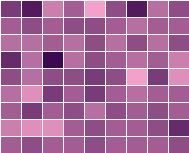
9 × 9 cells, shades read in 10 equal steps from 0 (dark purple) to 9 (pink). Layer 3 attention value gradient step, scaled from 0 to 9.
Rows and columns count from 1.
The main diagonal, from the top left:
3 4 5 6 3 5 5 4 4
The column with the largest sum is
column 7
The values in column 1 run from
2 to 7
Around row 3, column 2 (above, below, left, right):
4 6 6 5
